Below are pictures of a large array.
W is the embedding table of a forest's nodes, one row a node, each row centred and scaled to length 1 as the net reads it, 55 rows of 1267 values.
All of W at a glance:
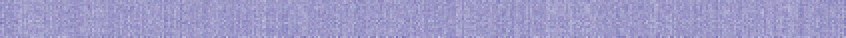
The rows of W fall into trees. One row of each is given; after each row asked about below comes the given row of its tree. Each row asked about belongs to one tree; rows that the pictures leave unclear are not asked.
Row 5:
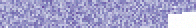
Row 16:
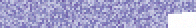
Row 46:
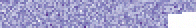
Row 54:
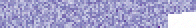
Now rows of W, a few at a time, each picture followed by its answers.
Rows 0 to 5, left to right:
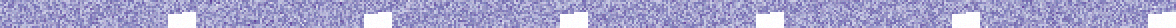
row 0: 54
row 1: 5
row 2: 54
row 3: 54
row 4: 16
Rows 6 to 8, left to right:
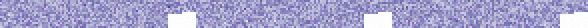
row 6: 46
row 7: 16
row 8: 46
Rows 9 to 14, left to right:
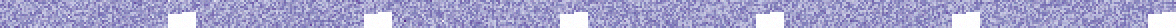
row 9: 54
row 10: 54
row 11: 46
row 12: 46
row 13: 54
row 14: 16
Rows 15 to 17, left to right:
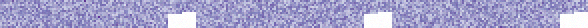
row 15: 46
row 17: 16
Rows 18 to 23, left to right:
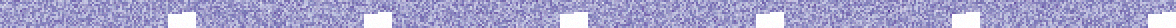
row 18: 5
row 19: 46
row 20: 16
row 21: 5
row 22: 16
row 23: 16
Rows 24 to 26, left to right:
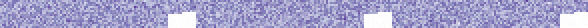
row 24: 54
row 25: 16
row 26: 5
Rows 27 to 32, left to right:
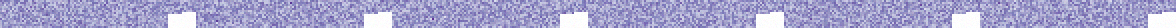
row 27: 46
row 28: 54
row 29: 54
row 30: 5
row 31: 5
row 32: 5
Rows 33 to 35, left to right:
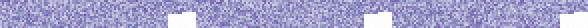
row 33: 46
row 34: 46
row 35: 46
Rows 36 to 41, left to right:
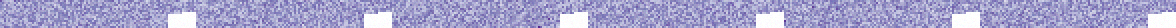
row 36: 16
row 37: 5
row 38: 54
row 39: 54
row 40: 5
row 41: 5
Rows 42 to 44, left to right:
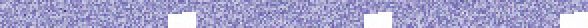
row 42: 5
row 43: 16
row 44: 16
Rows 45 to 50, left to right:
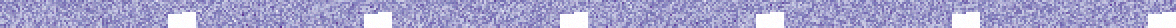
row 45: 16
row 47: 16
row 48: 16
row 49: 5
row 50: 54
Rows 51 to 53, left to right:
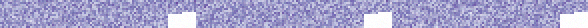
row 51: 5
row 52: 54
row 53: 16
